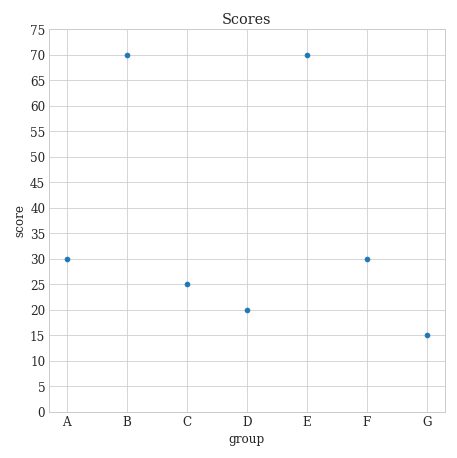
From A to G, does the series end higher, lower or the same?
lower
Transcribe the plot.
Title: Scores
x-axis: group, ticks A B C D E F G
y-axis: score, ticks 0 5 10 15 20 25 30 35 40 45 50 55 60 65 70 75
Values:
30 70 25 20 70 30 15
